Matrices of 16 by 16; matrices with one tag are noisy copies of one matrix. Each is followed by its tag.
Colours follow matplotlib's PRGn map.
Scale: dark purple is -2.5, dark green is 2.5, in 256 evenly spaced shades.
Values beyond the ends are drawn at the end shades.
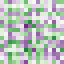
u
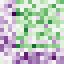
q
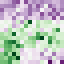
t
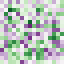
u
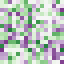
u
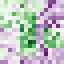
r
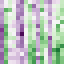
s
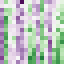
s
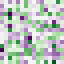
u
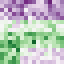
t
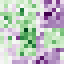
r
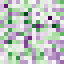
u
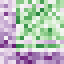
q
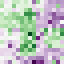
r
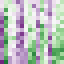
s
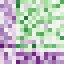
q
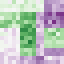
r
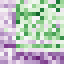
q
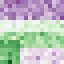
t
